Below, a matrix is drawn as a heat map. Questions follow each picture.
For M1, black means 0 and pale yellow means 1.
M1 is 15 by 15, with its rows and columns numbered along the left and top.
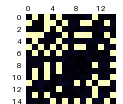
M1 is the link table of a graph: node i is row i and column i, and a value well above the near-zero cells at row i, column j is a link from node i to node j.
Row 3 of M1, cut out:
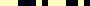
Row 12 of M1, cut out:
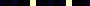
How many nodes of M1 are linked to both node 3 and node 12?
0
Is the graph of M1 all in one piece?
no
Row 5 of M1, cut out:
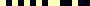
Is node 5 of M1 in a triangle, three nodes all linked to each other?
no
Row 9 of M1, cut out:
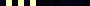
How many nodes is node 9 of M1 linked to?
3
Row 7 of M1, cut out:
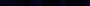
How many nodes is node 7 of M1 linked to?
0
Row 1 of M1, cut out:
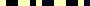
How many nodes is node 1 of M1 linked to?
7
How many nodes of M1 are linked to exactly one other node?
0
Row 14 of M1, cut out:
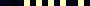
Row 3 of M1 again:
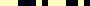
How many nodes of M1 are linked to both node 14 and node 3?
4
